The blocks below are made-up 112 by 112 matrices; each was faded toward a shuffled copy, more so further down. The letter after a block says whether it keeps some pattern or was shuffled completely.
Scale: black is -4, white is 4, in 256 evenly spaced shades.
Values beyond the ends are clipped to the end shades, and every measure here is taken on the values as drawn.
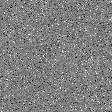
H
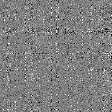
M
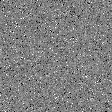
H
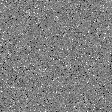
H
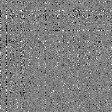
M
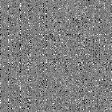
M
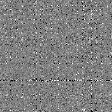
M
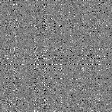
M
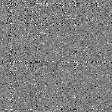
M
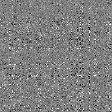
M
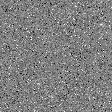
H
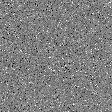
H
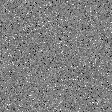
H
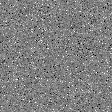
H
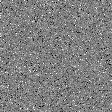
H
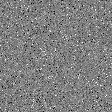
H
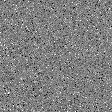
H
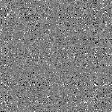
M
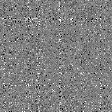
M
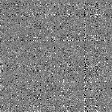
M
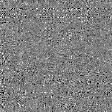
M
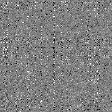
M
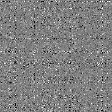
M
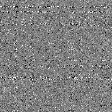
M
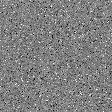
H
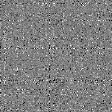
M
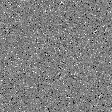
H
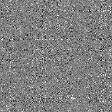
M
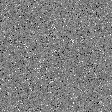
H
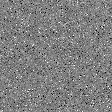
H
